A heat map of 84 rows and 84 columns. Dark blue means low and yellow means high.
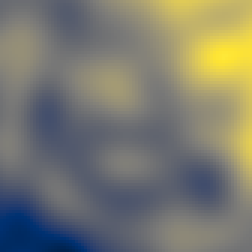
The top right is the ninth with the highest average. The bottom left is the ninth with the lowest average. No single row or column stands out from its neighbours. The field is smooth, with broad soft blobs. The field climbs toward the top right. There are no lone odd cells. There are no regular stripes.
